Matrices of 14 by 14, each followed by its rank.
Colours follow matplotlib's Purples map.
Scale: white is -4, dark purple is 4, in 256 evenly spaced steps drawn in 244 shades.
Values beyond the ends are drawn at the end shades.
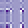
one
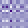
one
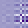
one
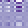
one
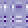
one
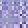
two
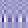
one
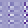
one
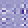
two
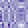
two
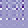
one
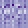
two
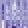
two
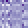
two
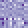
two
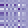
one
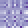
two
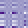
one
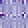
two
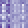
two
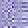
two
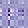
one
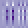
one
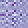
two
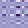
one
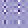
one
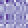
two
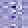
two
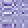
two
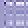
one
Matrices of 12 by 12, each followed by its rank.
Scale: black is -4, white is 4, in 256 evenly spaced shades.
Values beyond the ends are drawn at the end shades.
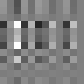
one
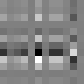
one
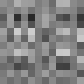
two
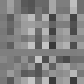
two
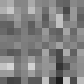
two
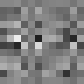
two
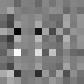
two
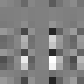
one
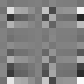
one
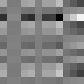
one
